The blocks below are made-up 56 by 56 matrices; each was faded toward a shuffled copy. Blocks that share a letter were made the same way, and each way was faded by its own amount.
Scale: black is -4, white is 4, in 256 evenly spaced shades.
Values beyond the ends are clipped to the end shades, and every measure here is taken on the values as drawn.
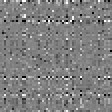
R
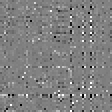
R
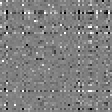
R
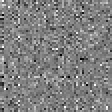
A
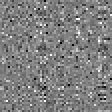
A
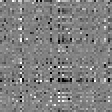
R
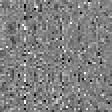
A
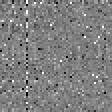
A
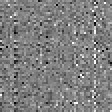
A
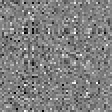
A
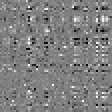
R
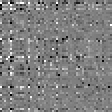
R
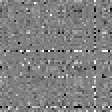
R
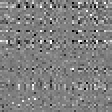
R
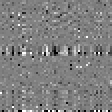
R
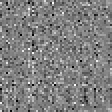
A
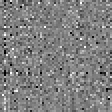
A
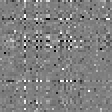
R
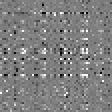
R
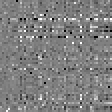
R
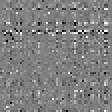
R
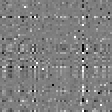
R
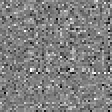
A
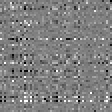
R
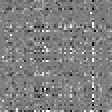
R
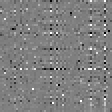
R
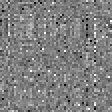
A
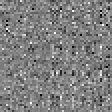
A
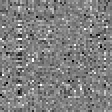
A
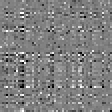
R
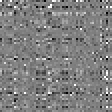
R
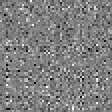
A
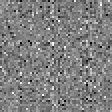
A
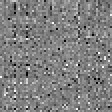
A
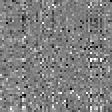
A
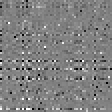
R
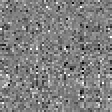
A
